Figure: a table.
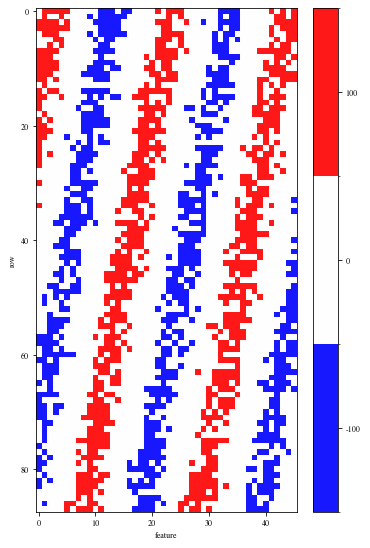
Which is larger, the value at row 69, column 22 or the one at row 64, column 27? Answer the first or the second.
the second
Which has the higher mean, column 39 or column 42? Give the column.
39
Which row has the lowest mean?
60
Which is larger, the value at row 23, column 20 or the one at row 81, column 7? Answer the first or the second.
the second
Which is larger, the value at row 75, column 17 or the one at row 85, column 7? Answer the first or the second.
the second
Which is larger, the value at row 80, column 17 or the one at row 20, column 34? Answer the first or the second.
the second
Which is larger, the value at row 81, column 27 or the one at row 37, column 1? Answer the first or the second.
the first
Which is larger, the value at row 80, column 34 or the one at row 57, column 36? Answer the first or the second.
the second
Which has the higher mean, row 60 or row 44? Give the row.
44
